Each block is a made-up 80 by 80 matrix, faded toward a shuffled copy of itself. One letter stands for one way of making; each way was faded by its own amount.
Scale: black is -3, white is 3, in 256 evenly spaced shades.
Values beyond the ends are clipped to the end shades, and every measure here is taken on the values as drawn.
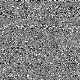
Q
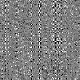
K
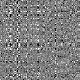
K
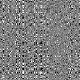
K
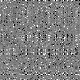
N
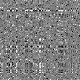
N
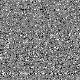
Q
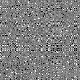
N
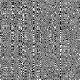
K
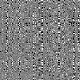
K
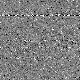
Q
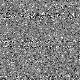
Q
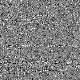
Q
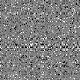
N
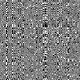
K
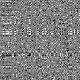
N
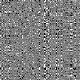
K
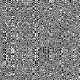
K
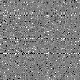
N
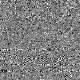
Q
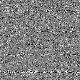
Q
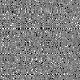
N
